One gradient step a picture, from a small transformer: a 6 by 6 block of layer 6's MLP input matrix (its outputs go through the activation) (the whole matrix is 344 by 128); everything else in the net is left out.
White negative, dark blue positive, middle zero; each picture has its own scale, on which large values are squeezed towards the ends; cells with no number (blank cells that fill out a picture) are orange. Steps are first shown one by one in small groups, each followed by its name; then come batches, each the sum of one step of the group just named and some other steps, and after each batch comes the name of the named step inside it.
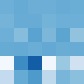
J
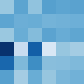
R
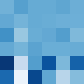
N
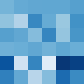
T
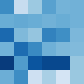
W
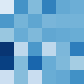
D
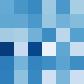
D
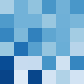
N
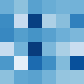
W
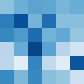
J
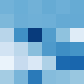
J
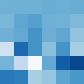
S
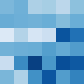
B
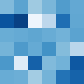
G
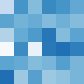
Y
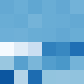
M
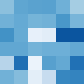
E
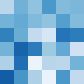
E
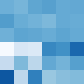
M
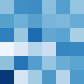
M
